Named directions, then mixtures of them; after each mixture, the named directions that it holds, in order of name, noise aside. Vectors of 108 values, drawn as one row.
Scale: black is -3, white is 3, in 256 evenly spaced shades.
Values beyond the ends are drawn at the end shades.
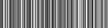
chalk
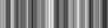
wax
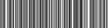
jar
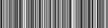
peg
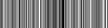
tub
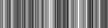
chalk, wax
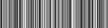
peg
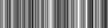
chalk, wax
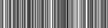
chalk, wax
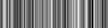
chalk, peg, wax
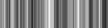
wax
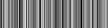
chalk, peg, tub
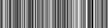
chalk, peg, wax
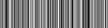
jar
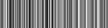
chalk, jar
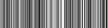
tub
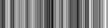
wax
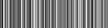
chalk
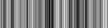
wax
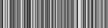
chalk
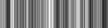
wax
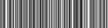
jar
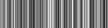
jar, wax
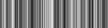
peg, wax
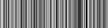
chalk
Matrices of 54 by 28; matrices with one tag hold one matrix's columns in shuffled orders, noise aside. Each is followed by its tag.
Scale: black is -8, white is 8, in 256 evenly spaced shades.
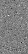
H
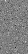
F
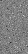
H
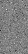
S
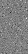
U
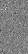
S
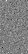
F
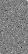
F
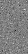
S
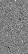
F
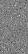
H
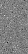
H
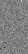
F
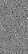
U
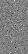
F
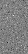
H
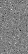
S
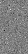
S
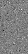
S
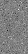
S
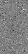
S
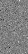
F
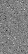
S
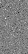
U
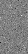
H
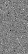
S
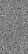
H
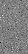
H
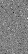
U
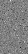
F
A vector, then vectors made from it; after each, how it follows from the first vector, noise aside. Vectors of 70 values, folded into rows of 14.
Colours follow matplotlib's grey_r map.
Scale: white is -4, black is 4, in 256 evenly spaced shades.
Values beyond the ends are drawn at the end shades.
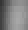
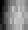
scaled up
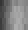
copied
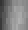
copied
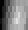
scaled up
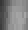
copied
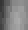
copied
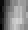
scaled up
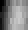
scaled up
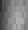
copied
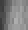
copied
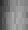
copied
